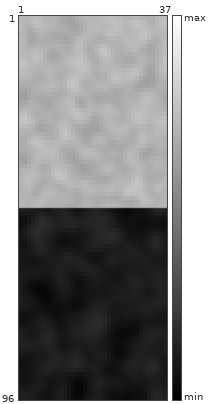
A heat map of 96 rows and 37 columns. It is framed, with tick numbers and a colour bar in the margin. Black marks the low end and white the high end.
It is made of 2 by 1 panels. Panel 1,1: high, blotchy, faint in contrast. Panel 2,1: very low, blotchy, faint in contrast.
